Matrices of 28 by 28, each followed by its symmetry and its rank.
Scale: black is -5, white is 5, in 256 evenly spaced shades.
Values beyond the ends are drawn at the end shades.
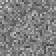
symmetric, full rank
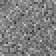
symmetric, full rank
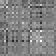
symmetric, rank three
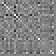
symmetric, rank five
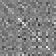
symmetric, rank five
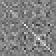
symmetric, rank five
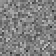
symmetric, full rank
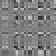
neither, rank two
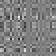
neither, rank two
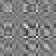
symmetric, rank three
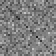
symmetric, full rank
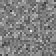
symmetric, full rank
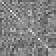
symmetric, rank five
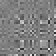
symmetric, rank three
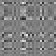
neither, rank two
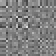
symmetric, rank three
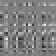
neither, rank two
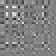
symmetric, rank three
